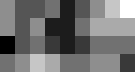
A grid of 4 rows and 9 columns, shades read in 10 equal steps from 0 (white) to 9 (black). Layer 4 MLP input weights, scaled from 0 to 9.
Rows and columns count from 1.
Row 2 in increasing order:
3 3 3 4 4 5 6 8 8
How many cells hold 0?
1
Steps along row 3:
down down up up down down same same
